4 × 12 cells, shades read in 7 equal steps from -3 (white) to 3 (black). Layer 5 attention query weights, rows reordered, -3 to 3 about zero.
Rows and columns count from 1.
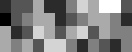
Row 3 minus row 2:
-4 1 1 -1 0 -1 -2 -2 2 0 0 -2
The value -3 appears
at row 1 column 10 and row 1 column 11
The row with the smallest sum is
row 3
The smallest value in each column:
-1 0 -1 -2 -2 -2 -1 -2 -1 -3 -3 0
